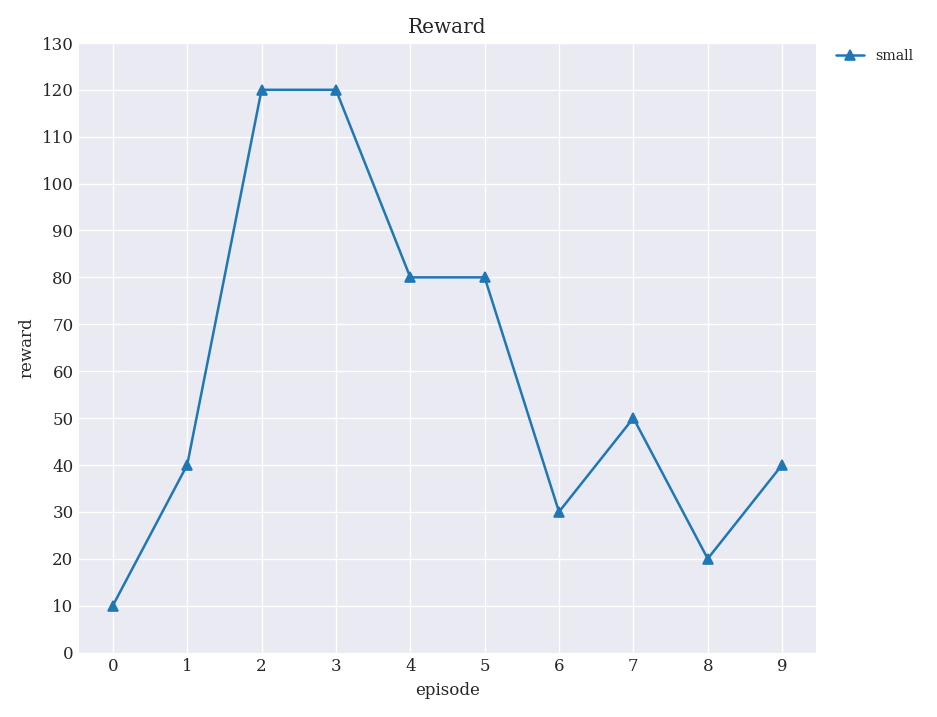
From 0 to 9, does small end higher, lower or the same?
higher
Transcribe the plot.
Title: Reward
x-axis: episode, ticks 0 1 2 3 4 5 6 7 8 9
y-axis: reward, ticks 0 10 20 30 40 50 60 70 80 90 100 110 120 130
Legend: small
Values:
small: 10 40 120 120 80 80 30 50 20 40
